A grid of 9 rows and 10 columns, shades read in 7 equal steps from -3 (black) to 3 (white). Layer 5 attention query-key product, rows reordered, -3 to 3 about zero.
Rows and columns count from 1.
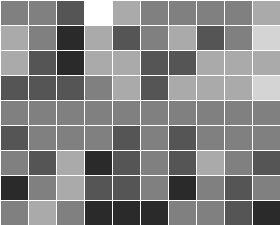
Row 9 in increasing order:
-2 -2 -2 -2 -1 0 0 0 0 1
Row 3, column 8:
1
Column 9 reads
0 0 1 1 0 0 0 -1 -1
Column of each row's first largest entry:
4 10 1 10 1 2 3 3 2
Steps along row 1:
same down up down down same same same up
